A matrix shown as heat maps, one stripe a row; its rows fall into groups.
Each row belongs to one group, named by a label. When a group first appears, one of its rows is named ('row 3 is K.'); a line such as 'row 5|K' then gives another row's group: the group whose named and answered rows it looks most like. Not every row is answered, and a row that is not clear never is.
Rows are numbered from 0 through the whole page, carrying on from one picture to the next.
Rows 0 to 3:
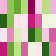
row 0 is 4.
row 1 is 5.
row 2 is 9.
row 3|4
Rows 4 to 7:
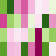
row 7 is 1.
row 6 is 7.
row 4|5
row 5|4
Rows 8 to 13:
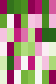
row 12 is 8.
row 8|4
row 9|1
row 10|7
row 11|9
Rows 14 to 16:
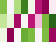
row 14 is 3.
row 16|9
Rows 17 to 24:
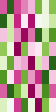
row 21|8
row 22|1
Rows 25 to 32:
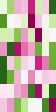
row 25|8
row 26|5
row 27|7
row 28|8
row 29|3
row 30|5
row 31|7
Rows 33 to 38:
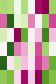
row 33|3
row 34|4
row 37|3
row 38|7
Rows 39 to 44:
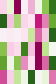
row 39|8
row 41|7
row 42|1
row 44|9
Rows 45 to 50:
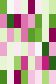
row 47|9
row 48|4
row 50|1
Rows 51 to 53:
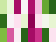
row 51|8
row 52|5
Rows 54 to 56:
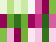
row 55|4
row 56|1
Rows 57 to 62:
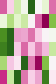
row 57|9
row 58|3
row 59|5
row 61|1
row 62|4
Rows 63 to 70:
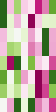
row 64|5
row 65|4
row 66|4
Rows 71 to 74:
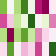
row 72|9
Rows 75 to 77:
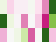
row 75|3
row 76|3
